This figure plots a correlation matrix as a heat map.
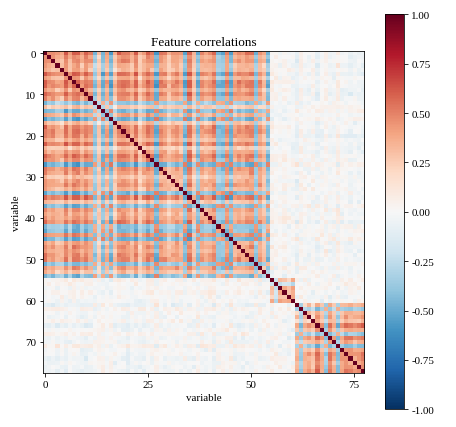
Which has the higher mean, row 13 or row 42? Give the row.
13
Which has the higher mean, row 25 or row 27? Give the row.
25
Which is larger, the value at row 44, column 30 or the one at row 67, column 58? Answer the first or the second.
the first
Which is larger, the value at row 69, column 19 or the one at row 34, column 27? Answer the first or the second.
the second
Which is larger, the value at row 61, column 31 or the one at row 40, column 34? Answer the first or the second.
the first
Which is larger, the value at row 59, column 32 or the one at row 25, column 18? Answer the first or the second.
the second
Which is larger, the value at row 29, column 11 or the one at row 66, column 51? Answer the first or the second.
the first
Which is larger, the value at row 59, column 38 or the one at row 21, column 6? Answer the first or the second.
the second
